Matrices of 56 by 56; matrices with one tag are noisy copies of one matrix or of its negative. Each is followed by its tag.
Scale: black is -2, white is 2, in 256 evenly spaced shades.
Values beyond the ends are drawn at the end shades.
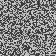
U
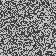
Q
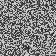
U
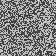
Q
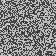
Q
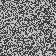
Q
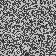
U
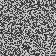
U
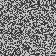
U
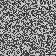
U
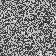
Q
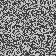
U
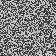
Q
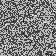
Q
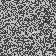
Q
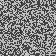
U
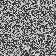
U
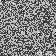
Q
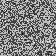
Q
